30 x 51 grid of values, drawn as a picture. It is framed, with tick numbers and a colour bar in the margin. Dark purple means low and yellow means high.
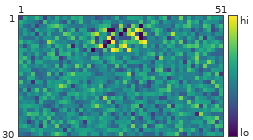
The texture is fine-grained noise. An odd patch, rougher than its surroundings, sits in the top middle. There is no overall slope. On average the colour sits 50% of the way up the scale. Neither half mirrors the other. The top middle is the roughest part.
